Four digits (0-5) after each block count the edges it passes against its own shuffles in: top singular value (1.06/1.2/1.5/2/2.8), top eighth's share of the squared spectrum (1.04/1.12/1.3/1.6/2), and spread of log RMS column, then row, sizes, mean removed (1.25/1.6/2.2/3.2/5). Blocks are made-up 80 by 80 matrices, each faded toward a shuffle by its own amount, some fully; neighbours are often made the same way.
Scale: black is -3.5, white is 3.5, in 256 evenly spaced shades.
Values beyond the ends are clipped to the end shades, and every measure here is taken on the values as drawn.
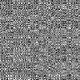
4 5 3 3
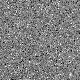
0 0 0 0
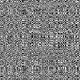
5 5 3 3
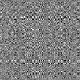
5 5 3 3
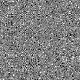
4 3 2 1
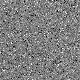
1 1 0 0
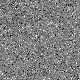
1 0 0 0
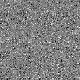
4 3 1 1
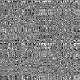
4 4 2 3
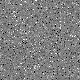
1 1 0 0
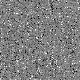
3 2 1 0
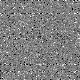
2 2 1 2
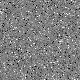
0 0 0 0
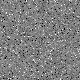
0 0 0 0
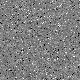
0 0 0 0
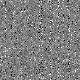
1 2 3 0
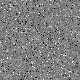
0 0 0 0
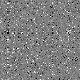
3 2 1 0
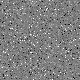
0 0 0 0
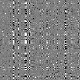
5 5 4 3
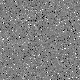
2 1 0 0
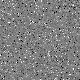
1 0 0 0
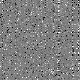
4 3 2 1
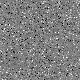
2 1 0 0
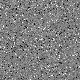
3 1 0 0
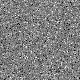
2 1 0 0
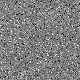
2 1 0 0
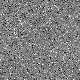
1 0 0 0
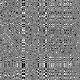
5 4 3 3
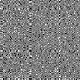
5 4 3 2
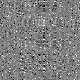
4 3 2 1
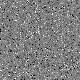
0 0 0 0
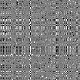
5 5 3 3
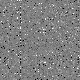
3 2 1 0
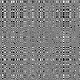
5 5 4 4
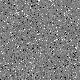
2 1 0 0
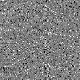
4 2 1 1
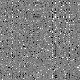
4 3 2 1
